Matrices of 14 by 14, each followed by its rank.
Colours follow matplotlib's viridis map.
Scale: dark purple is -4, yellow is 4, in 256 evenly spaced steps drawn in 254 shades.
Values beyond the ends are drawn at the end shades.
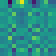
two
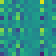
two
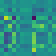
two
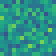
full rank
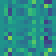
two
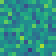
full rank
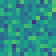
full rank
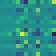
two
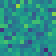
full rank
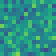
full rank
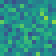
full rank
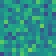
full rank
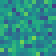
full rank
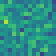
full rank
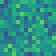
full rank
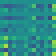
two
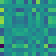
two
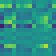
two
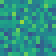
full rank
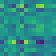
two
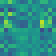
two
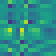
two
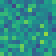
full rank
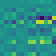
two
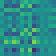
two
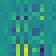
two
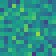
full rank
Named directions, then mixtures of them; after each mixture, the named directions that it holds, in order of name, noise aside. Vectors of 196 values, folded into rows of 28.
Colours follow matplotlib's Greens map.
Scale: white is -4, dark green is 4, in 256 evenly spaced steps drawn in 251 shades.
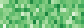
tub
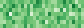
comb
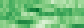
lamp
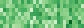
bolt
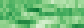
lamp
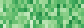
bolt, tub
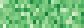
tub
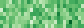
bolt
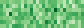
bolt, comb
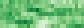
lamp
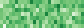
tub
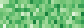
tub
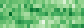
comb, lamp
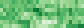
bolt, lamp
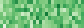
bolt, tub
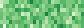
tub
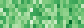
bolt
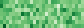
tub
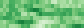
lamp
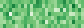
comb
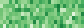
tub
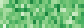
tub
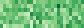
bolt, tub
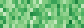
bolt, comb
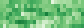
lamp, tub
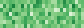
comb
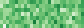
tub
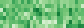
bolt, lamp
